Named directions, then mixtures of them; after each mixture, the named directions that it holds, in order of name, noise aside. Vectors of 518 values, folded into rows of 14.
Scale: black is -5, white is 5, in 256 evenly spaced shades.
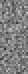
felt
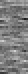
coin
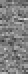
coin, felt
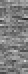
coin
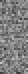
coin, felt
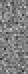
felt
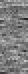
coin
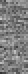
coin, felt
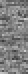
coin, felt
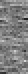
coin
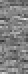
coin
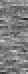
coin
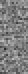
coin, felt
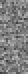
coin, felt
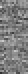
coin, felt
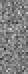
felt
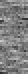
coin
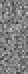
felt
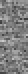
coin, felt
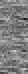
coin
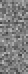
coin, felt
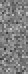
felt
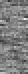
coin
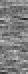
coin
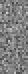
felt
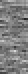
coin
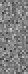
felt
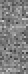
coin, felt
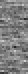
coin
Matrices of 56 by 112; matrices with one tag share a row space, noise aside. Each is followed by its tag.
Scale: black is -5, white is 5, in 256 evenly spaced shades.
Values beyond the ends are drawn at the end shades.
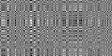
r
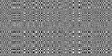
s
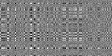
r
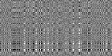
s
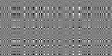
s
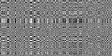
r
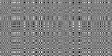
s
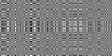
r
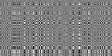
s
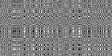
s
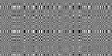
s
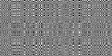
s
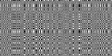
s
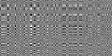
r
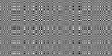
s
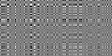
r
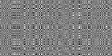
s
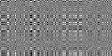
r
